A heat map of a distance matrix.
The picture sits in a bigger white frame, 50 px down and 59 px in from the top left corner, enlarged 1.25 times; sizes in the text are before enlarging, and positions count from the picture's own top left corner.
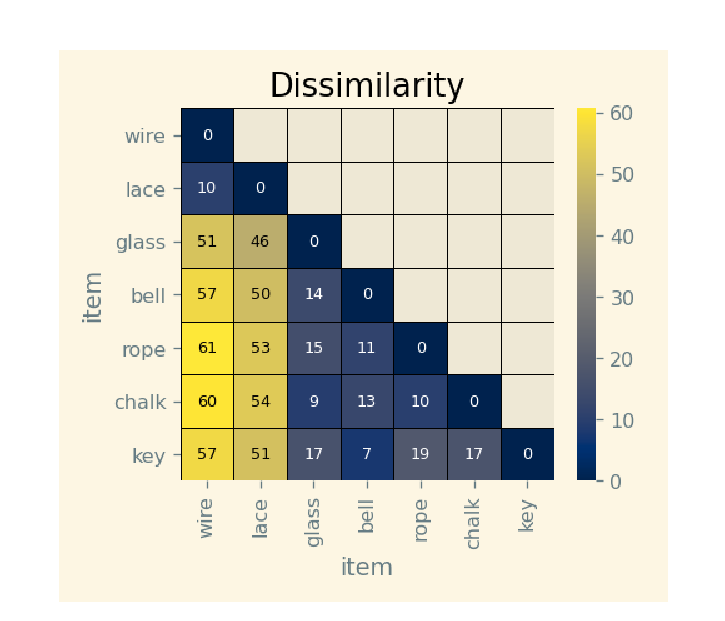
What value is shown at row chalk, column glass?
9
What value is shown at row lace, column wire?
10
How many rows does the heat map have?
7
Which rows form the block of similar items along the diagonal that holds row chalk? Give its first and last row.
glass to key
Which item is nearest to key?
bell
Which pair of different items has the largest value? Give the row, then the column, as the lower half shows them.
rope, wire
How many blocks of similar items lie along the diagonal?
2
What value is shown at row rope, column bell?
11
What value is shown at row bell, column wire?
57
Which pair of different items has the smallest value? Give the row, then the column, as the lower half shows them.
key, bell
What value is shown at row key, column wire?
57
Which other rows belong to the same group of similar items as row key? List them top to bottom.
glass, bell, rope, chalk
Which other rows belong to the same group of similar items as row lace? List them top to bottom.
wire
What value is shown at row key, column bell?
7
